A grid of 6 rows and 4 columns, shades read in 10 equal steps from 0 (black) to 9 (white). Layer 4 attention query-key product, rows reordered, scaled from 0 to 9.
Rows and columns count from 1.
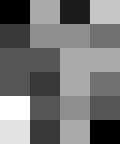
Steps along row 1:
up down up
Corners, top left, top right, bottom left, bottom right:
0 7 8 0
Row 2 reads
2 5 5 4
